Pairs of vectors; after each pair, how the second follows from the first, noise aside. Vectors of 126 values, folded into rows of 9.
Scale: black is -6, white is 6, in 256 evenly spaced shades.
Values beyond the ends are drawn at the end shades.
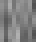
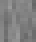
shrunk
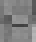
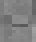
shrunk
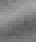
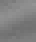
shrunk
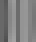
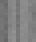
shrunk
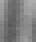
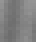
shrunk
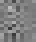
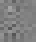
shrunk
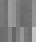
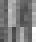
scaled up
